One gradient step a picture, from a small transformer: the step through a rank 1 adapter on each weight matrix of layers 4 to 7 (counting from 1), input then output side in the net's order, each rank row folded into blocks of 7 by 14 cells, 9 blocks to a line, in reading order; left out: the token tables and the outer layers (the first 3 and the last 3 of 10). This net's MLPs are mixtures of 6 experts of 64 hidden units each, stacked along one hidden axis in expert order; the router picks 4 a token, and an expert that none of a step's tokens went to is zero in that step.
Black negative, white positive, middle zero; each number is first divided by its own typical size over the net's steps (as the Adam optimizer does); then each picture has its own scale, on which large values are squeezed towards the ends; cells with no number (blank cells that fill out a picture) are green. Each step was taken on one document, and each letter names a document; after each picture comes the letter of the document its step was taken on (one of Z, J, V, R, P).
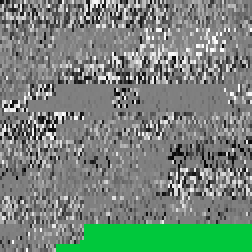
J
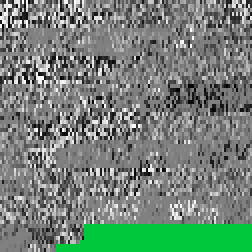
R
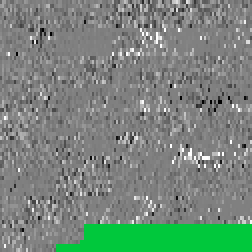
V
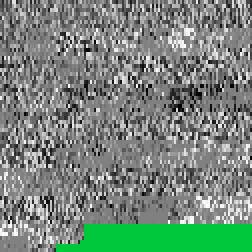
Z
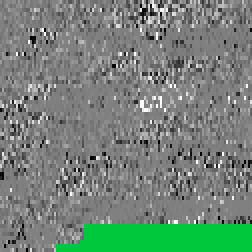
V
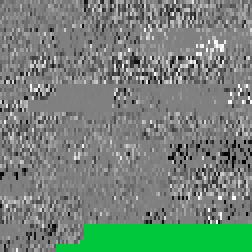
J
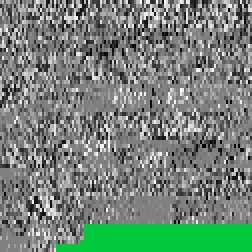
Z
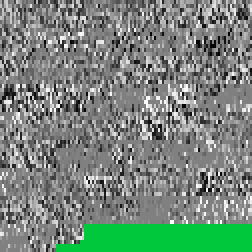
Z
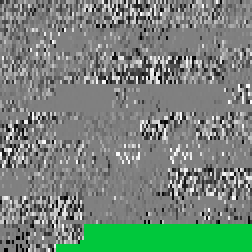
J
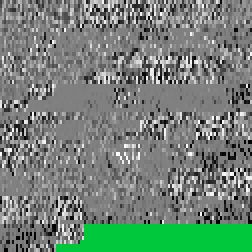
J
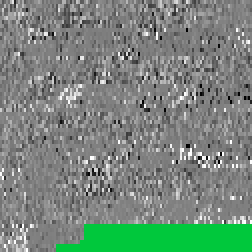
V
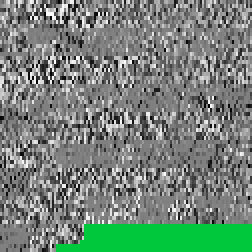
R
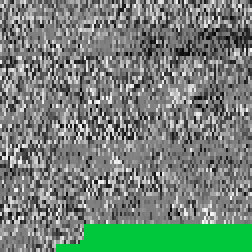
R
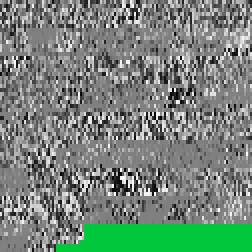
Z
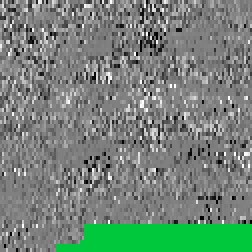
V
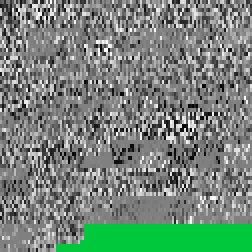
Z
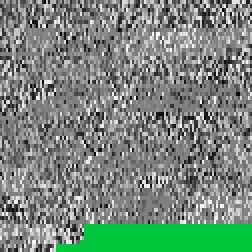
R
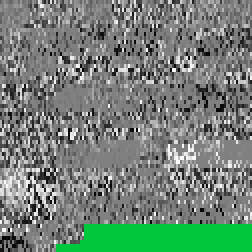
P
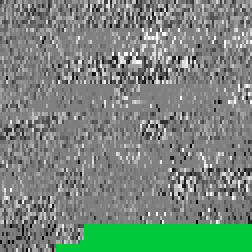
J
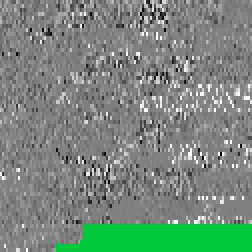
V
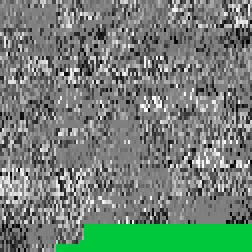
P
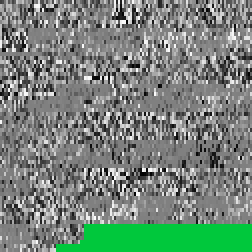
R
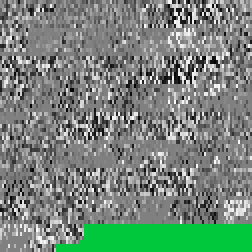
Z
